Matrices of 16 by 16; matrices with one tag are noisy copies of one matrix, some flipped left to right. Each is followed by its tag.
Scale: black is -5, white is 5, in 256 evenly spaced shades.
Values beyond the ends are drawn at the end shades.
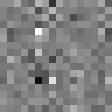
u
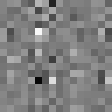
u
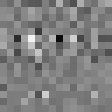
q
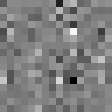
u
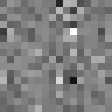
u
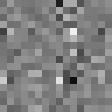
u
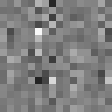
u
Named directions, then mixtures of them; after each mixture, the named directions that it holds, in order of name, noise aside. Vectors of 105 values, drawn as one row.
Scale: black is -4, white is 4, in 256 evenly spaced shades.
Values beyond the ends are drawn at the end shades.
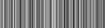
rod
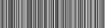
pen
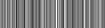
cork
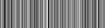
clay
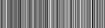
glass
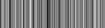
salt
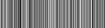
glass, rod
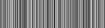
pen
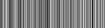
glass, salt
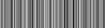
rod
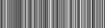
glass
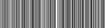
cork, glass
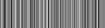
clay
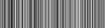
clay, glass, pen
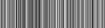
cork, glass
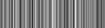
rod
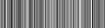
clay, glass, rod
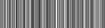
cork, salt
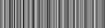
rod, salt
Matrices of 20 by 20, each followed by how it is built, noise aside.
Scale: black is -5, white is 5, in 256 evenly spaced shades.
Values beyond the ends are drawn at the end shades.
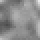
smooth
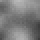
smooth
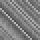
Toeplitz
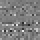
uneven rows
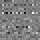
uneven rows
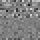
uneven rows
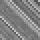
Toeplitz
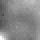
smooth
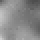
smooth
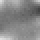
smooth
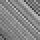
Toeplitz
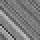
Toeplitz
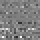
uneven rows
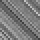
Toeplitz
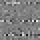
uneven rows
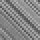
Toeplitz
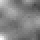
smooth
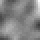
smooth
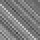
Toeplitz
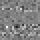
uneven rows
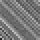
Toeplitz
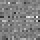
uneven rows
